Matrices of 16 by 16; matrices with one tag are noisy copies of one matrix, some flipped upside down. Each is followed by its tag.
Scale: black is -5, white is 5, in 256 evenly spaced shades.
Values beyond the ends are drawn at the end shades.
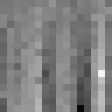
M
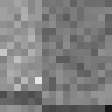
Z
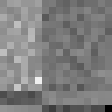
Z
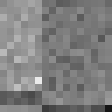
Z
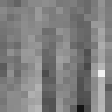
M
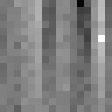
M
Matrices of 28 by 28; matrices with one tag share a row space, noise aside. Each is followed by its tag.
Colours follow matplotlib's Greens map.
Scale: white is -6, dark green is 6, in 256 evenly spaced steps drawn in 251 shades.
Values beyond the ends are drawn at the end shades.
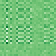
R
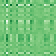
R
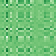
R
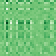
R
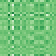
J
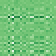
J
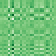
J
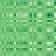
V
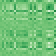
V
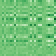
V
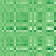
V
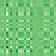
R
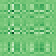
J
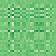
J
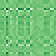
R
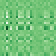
R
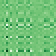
R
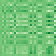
V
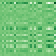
V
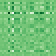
J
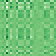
R
